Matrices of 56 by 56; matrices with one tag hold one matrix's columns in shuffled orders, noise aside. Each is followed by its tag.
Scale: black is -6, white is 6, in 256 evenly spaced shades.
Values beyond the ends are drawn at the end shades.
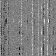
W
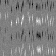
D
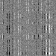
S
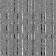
S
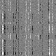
S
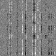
S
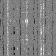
W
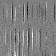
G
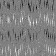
D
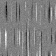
G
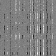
S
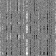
S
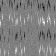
D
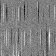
G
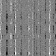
S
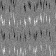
D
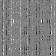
W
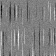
G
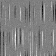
G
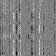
S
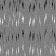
D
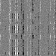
S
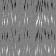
D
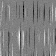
G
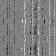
W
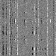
W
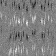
D
